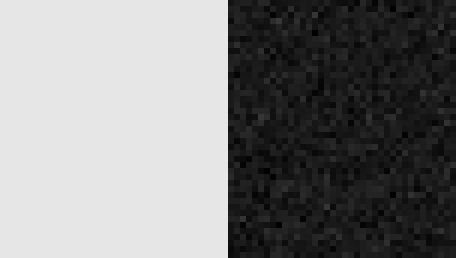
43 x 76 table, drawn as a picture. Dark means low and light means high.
It is made of 1 by 2 panels. Panel 1,1: very high, flat. Panel 1,2: very low, fine-grained, faint in contrast.
